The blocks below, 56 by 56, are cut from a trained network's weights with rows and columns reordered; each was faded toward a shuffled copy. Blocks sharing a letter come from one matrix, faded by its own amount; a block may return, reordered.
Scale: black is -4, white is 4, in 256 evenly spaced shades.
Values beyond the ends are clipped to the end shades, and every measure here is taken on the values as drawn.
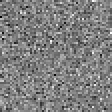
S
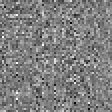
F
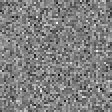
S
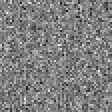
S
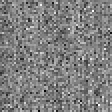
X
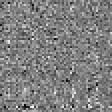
F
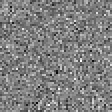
S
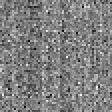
X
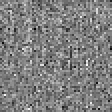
X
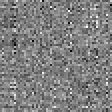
F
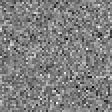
S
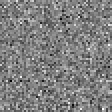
S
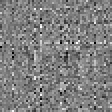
F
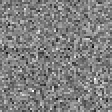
S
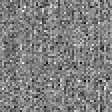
X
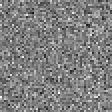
S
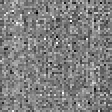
X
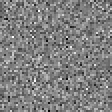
S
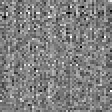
X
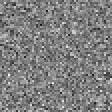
S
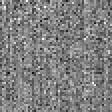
X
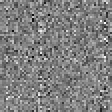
F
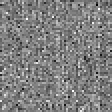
X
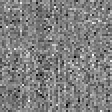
X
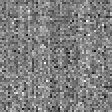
X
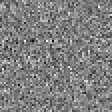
S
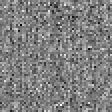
X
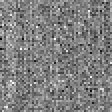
X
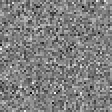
S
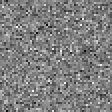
S
